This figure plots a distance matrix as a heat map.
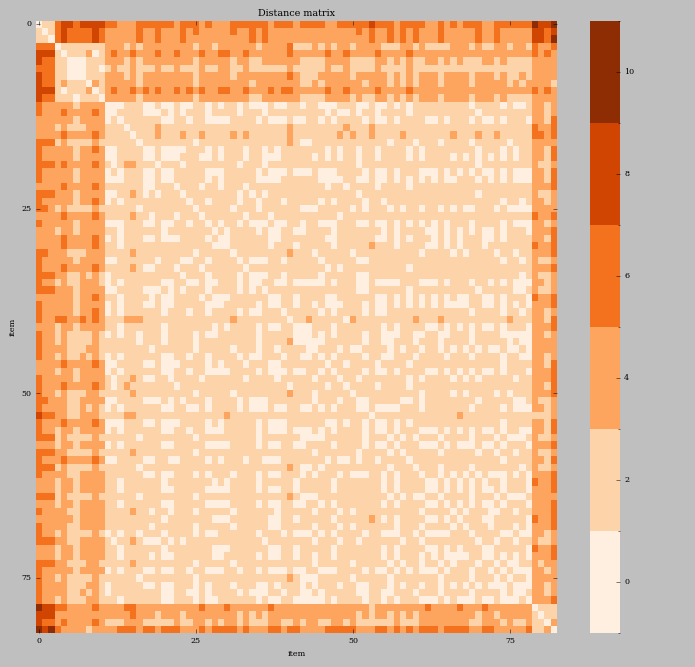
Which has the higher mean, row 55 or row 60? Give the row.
60
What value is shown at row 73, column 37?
2
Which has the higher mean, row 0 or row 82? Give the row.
0
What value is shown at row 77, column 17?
2
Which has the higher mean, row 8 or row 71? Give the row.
8
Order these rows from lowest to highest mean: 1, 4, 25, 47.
47, 25, 4, 1
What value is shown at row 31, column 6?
2
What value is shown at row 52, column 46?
2
